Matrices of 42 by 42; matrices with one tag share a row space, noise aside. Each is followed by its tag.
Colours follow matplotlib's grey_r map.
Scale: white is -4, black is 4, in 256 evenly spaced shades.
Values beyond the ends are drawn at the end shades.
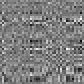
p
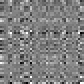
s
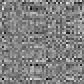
p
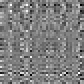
s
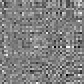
p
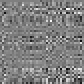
p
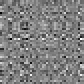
s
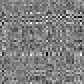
p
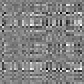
p
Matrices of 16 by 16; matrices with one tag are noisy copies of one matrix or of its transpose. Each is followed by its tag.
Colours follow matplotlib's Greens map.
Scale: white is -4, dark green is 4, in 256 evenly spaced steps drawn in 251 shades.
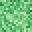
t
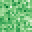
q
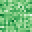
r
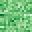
r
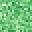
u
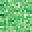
r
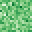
u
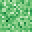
u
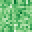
r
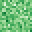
u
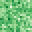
q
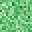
u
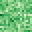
r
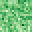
q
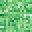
r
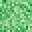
t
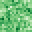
q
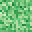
u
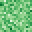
t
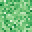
t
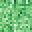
r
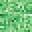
r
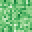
r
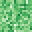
r
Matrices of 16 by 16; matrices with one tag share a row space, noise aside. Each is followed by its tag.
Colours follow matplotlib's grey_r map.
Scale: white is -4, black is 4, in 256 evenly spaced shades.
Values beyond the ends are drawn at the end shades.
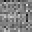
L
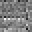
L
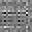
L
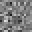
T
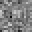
T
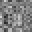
T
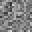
T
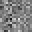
T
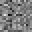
T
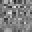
T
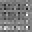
L
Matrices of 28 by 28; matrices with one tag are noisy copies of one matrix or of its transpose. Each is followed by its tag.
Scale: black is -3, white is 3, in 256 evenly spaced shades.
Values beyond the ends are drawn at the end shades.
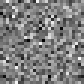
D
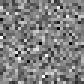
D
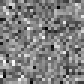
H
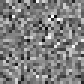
D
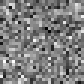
H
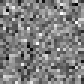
H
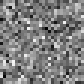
H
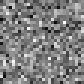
H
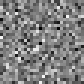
D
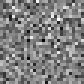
D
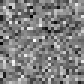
H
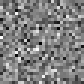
D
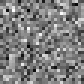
H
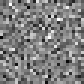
D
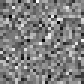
D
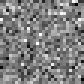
H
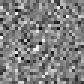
D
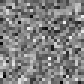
H
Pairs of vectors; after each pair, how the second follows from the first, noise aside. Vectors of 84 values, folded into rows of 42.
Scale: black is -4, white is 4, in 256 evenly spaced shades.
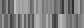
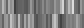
negated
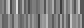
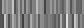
reversed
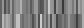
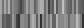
negated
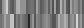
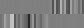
partly zeroed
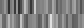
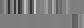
partly zeroed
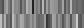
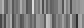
negated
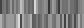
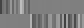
partly zeroed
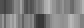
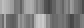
negated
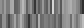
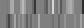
partly zeroed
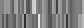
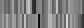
negated
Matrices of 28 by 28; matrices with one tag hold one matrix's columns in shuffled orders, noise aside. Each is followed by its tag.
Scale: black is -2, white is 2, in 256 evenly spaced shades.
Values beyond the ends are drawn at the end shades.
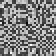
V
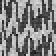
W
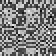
V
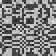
V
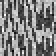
W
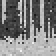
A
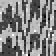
W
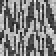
W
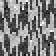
W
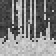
A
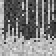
A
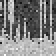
A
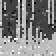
A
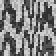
W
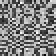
V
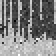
A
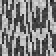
W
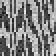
W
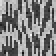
W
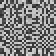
V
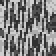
W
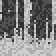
A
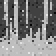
A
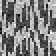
W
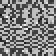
V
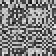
V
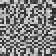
V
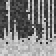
A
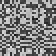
V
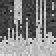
A
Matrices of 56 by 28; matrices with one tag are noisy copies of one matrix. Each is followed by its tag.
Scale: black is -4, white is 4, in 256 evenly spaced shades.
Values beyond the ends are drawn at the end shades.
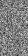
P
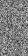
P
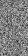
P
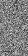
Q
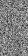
P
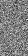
Q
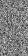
P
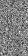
P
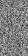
P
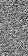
Q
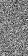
Q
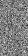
P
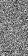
Q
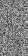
P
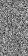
P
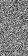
Q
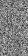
P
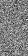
Q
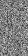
P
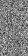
P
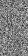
P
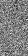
Q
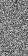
Q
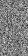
P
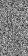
P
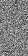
Q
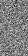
Q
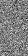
Q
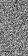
Q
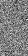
Q
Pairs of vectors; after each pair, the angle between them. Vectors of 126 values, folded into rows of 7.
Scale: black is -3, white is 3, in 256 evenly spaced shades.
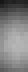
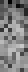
partly aligned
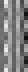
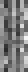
nearly opposite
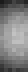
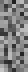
orthogonal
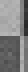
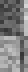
nearly opposite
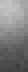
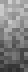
nearly parallel
